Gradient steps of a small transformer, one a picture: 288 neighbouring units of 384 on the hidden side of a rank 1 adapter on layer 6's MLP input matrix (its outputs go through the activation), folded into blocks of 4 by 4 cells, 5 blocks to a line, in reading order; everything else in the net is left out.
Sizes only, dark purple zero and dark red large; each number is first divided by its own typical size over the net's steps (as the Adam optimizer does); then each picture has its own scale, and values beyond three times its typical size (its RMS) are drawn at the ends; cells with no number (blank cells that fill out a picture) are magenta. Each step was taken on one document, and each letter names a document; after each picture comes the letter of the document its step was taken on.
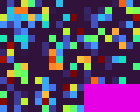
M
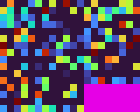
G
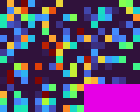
M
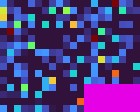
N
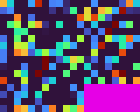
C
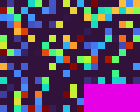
G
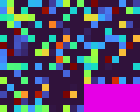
G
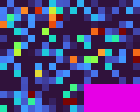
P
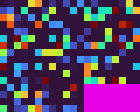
G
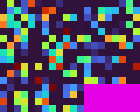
M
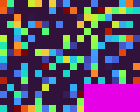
C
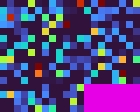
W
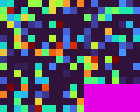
G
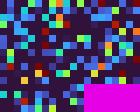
W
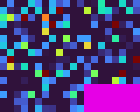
W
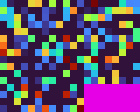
G
